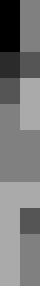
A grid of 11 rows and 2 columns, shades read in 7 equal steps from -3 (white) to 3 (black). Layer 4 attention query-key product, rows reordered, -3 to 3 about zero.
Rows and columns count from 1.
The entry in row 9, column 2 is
1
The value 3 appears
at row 1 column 1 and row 2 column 1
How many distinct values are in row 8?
1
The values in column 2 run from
-1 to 1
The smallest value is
-1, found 7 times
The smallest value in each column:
-1 -1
